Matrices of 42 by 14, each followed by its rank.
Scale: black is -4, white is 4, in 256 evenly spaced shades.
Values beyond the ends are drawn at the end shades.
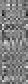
three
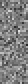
full rank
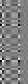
one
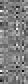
three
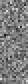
full rank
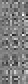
three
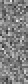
full rank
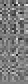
three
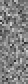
full rank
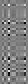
one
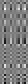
one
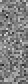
full rank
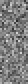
full rank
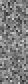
full rank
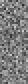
full rank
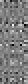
three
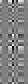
one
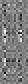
three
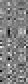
three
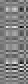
one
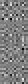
three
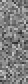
full rank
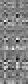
three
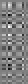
one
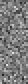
full rank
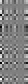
one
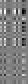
one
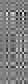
one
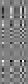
one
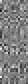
three
